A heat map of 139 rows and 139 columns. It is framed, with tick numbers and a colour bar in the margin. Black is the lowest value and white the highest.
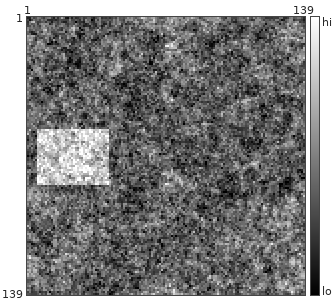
The field is mottled with small blotches. The ninth with the highest average is the middle left. There are no regular stripes. There is no overall slope. An odd patch, higher than its surroundings, sits in the middle left. The halves do not mirror each other. On average the colour sits 40% of the way up the scale.
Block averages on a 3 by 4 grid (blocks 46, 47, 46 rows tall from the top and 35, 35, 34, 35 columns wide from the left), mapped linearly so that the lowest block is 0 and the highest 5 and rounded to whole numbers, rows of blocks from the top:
0 0 1 1 / 5 1 0 0 / 1 0 1 2
